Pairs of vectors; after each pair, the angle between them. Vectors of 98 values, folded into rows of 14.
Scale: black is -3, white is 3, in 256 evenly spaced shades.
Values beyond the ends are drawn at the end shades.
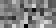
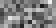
partly opposed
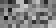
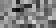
partly opposed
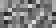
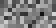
nearly opposite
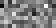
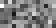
nearly opposite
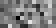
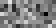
orthogonal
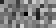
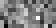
partly opposed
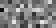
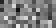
orthogonal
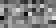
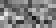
partly opposed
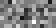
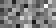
partly opposed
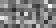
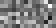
nearly parallel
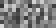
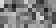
partly opposed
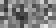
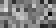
nearly opposite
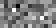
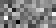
partly opposed
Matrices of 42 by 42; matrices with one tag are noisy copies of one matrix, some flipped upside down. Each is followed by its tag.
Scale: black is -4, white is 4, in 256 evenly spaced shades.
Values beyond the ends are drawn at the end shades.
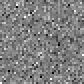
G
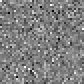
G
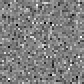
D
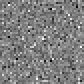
D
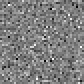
D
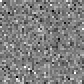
G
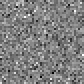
G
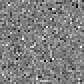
D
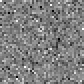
G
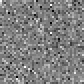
G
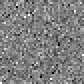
G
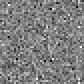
D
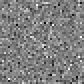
D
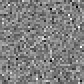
D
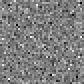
D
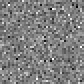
D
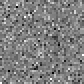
G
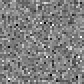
D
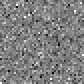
G
